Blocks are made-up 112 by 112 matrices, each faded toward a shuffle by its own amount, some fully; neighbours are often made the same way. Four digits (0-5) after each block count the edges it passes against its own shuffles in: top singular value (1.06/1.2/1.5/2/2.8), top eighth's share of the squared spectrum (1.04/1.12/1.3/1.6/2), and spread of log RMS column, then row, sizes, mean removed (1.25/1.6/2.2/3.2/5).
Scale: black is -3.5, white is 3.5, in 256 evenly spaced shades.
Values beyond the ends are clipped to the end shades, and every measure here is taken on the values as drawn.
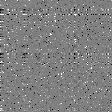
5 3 2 2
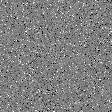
0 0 0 0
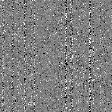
2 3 4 0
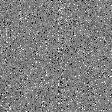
1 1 2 0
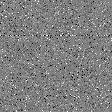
2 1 0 1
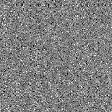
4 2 1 1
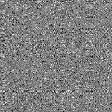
4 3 2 2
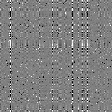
5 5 3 2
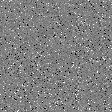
2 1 0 0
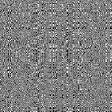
5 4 4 3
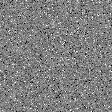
2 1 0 0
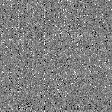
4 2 2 1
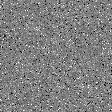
2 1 0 0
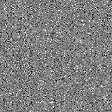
4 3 2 1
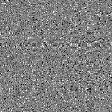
4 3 2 2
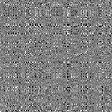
5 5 3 3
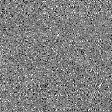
4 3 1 2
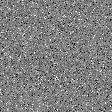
1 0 0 0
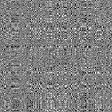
5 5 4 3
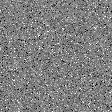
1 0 0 0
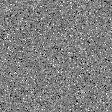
3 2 0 0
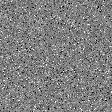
1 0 0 0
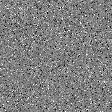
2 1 0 0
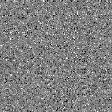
4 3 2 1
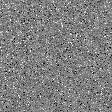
2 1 0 0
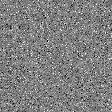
3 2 0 0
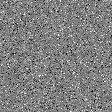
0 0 0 0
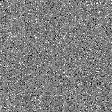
3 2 1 1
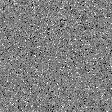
2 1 0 0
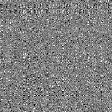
4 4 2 2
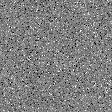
1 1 0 0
